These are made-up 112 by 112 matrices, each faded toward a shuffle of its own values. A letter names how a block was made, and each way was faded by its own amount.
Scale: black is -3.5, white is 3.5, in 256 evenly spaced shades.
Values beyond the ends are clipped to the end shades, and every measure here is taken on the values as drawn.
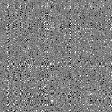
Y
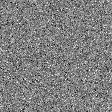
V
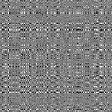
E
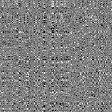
Y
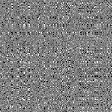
Y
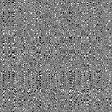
Y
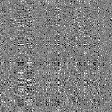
Y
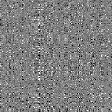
Y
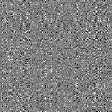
Y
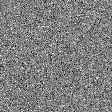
V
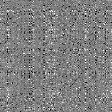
Y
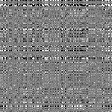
E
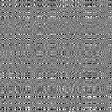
E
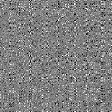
Y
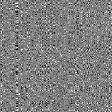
Y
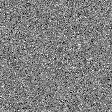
V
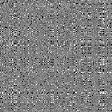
Y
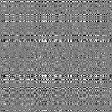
E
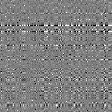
E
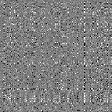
Y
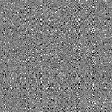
Y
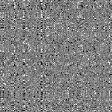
Y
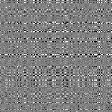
E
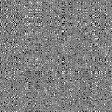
Y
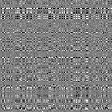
E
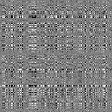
E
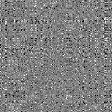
Y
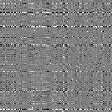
E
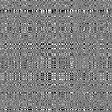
E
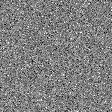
V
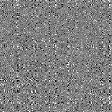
Y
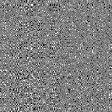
Y
